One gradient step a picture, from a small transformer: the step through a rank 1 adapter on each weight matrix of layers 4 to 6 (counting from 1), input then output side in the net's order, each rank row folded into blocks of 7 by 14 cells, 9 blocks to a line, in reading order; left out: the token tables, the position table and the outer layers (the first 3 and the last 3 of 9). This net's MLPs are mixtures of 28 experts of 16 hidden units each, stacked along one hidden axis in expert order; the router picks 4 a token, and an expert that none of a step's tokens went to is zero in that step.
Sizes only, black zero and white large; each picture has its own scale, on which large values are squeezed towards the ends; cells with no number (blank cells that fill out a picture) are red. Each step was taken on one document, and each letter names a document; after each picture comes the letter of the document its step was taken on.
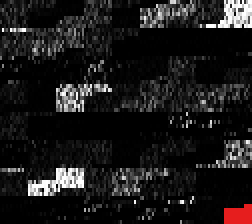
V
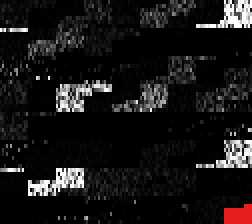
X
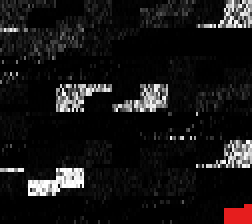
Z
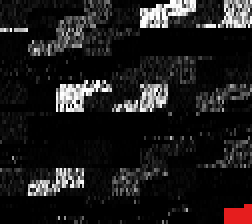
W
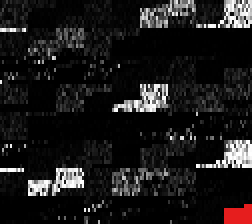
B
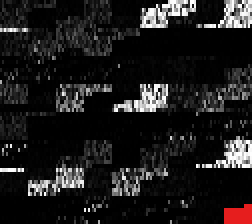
B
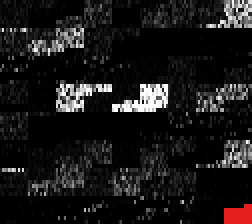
V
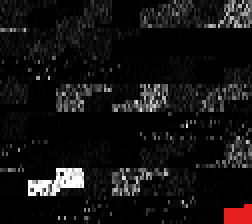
B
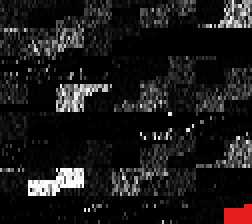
Z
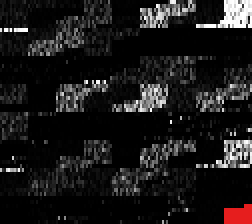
W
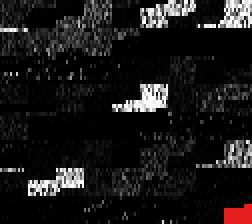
Z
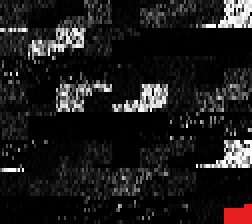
X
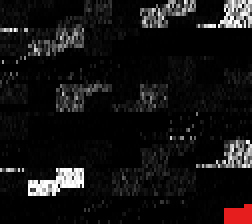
Z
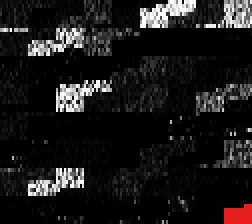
W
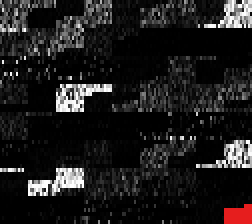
Z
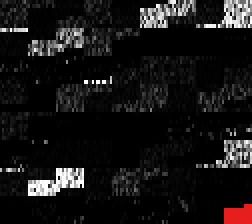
W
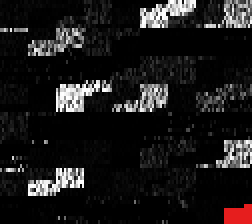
W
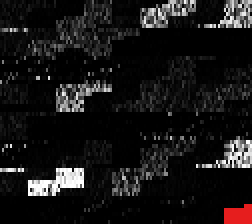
B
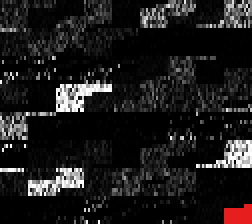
B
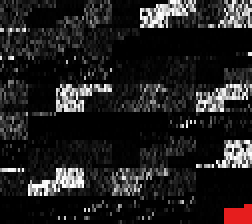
V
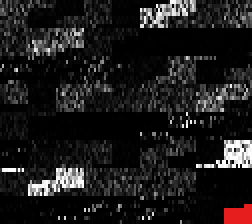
V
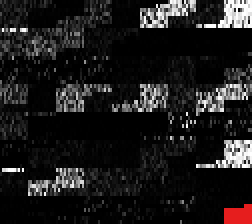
V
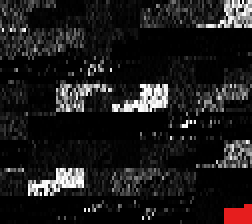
V
